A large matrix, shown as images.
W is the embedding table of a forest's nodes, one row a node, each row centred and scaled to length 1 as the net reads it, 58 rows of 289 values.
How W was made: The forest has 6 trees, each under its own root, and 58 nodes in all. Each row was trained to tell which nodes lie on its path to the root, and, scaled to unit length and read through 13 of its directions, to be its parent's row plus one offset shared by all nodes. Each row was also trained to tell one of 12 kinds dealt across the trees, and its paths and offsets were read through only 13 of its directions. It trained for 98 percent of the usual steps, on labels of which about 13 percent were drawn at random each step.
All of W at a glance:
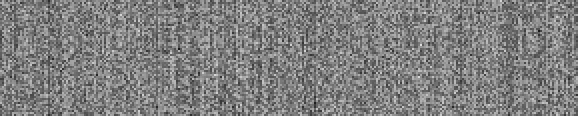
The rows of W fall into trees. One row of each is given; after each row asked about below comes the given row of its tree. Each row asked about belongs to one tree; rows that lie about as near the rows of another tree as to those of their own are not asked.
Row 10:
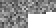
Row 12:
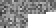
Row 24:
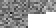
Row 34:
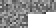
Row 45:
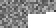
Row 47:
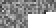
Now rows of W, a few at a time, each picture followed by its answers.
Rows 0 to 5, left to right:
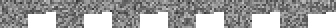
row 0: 24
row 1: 10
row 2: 24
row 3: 24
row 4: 45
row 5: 34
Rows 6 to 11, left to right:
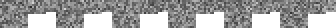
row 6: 10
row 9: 45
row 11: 24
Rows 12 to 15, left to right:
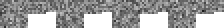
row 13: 10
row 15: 45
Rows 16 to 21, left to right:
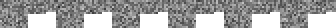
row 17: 45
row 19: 24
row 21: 45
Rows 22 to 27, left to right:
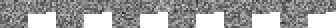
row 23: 45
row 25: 24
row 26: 24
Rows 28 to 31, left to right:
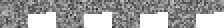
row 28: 10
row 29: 45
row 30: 34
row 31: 24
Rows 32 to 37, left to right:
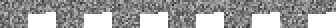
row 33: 45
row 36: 10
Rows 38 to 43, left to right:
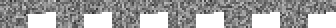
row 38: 24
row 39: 24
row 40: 45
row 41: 45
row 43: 10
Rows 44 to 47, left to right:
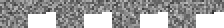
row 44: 10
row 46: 45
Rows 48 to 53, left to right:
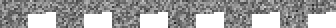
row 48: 47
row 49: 10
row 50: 10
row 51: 47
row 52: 24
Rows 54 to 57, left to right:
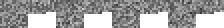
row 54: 34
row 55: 10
